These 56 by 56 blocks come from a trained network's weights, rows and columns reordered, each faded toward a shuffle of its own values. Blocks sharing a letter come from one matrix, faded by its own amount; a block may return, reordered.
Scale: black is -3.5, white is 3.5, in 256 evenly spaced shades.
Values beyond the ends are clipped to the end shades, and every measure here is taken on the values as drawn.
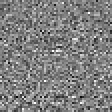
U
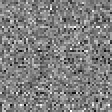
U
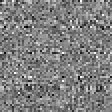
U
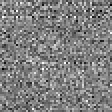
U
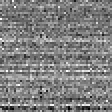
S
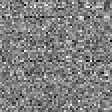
U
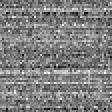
S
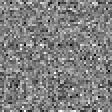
U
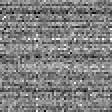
S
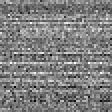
S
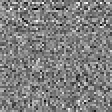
U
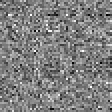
U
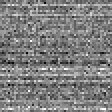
S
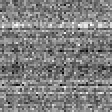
S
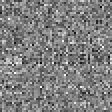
U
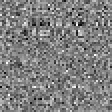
U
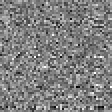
U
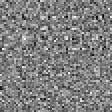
U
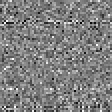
U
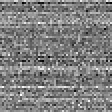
S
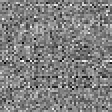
U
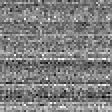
S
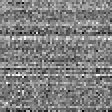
S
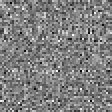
U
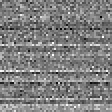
S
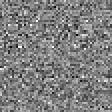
U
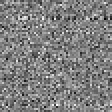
U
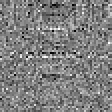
U
